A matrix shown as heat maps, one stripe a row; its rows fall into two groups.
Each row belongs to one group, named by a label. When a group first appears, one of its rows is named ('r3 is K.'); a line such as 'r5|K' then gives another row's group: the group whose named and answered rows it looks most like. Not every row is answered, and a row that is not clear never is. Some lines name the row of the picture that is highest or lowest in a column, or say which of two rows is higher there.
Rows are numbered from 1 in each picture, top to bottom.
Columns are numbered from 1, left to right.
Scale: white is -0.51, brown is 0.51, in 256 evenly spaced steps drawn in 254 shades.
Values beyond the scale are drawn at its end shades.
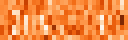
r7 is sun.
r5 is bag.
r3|sun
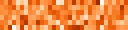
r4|sun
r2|bag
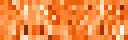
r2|bag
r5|sun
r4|bag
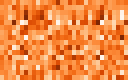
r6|sun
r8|bag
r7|sun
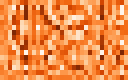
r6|bag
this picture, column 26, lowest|11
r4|sun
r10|sun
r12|sun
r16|bag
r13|sun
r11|bag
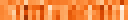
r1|bag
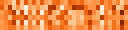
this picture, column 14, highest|2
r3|bag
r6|bag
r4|sun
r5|bag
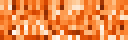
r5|bag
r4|sun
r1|sun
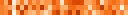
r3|sun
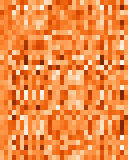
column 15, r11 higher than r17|Yes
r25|bag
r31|sun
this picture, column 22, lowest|14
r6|bag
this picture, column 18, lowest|15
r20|bag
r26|bag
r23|sun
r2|bag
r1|sun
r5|bag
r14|bag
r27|bag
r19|bag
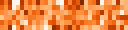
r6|sun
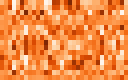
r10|sun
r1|sun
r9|sun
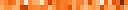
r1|bag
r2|sun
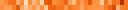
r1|bag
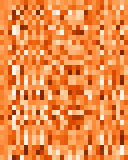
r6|sun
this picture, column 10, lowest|19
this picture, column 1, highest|24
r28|bag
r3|bag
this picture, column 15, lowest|3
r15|sun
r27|bag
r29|bag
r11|bag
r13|sun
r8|bag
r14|sun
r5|bag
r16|bag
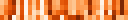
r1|bag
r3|bag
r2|bag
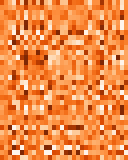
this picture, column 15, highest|7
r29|sun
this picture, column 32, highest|17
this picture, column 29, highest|26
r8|bag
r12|sun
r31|sun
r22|bag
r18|bag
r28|bag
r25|sun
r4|bag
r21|sun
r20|sun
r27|sun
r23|bag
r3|bag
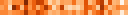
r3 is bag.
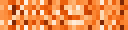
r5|sun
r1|bag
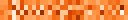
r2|bag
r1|sun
